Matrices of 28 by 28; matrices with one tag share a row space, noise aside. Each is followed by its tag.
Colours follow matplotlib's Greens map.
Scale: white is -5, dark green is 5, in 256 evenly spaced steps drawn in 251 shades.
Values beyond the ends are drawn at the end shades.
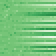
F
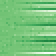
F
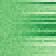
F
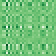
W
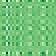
W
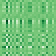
W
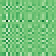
W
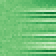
F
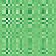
W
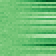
F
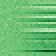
F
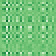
W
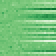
F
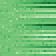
F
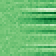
F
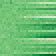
F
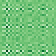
W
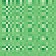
W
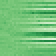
F
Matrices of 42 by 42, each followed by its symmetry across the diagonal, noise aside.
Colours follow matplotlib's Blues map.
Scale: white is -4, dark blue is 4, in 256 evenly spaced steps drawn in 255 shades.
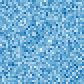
symmetric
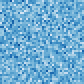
antisymmetric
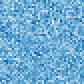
neither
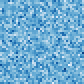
antisymmetric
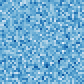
symmetric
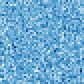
neither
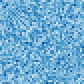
symmetric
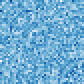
symmetric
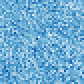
antisymmetric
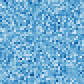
antisymmetric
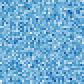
neither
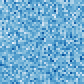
neither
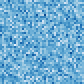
antisymmetric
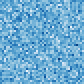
symmetric
